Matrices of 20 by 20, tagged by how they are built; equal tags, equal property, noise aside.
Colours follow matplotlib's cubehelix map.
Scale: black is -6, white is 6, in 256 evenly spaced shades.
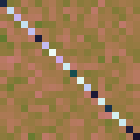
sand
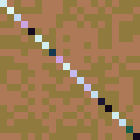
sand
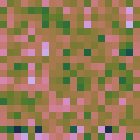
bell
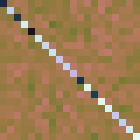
sand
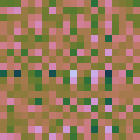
bell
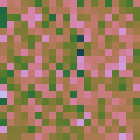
bell
